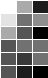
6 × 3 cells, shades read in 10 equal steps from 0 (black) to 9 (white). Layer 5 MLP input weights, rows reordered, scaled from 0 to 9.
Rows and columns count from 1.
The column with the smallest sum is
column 3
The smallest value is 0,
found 2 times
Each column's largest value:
9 6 5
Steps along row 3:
down down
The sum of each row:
16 17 9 11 9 4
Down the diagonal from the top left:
9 4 0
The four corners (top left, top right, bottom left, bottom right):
9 1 3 0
